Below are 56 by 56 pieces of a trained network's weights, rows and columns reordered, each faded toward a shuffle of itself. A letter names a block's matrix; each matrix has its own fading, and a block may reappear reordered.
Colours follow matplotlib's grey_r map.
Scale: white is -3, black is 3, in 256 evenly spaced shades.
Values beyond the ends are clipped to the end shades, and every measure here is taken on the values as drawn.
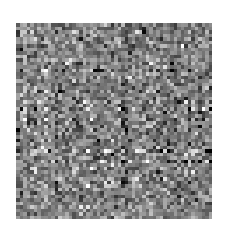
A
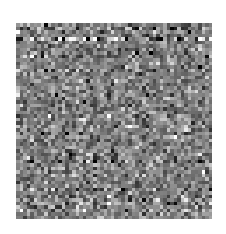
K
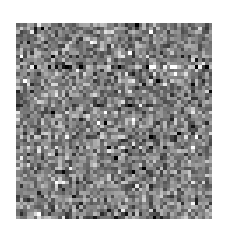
K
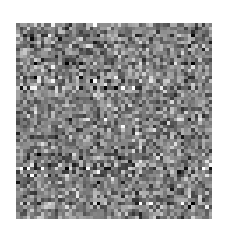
K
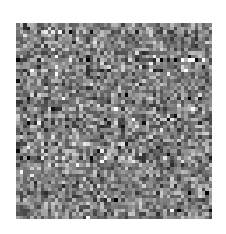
K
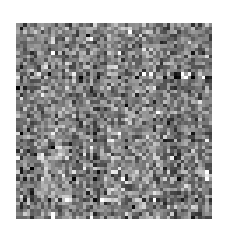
A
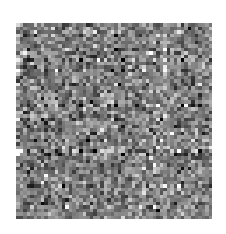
A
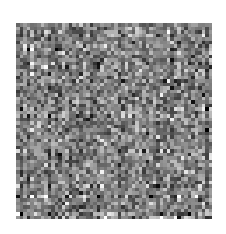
A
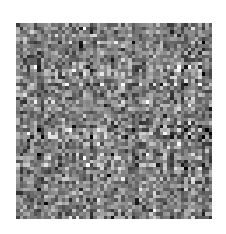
A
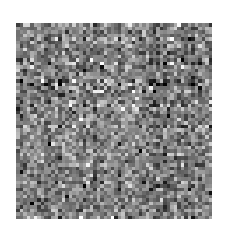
A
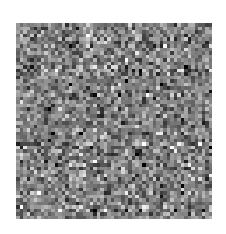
K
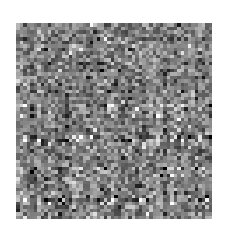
A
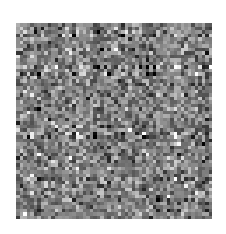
A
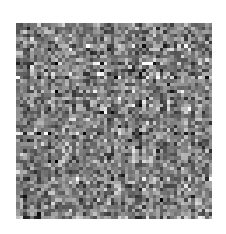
A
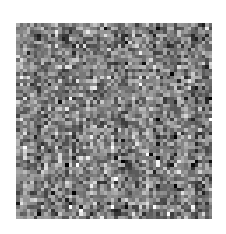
A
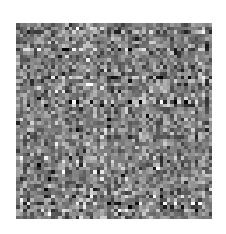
A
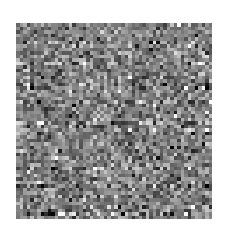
K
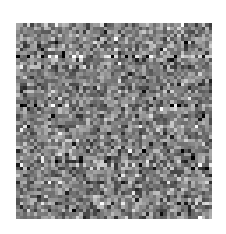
K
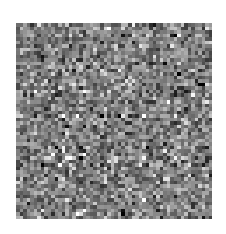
K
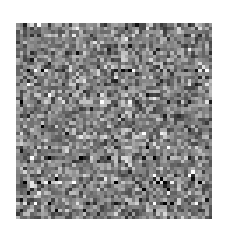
K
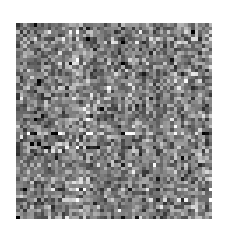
A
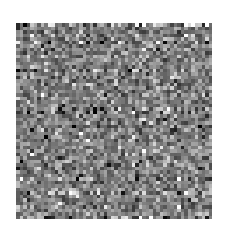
K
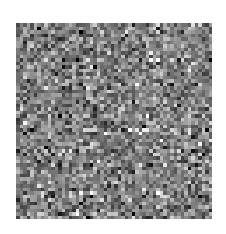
K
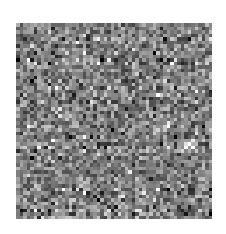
K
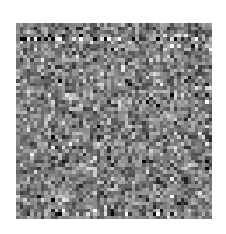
K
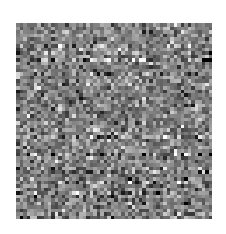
K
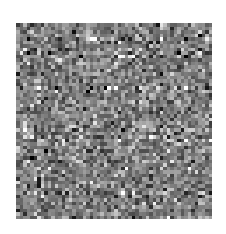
K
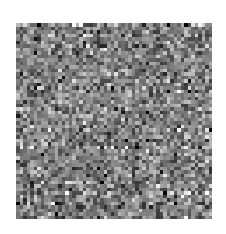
K
